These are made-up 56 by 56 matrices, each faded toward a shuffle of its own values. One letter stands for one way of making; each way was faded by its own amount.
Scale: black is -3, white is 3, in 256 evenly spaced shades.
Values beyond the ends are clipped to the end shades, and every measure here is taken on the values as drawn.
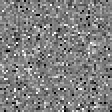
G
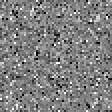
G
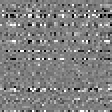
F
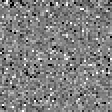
G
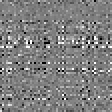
F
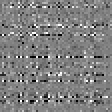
F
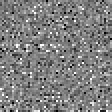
G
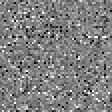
G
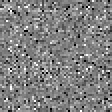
G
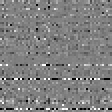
F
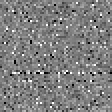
G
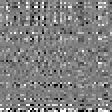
F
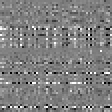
F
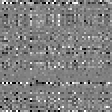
F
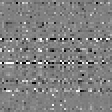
F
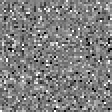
G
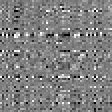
F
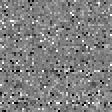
G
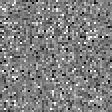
G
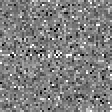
G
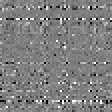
F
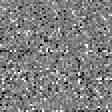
G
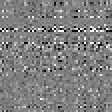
F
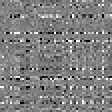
F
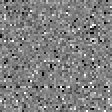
G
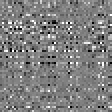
F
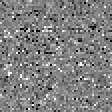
G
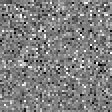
G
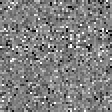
G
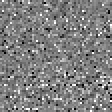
G
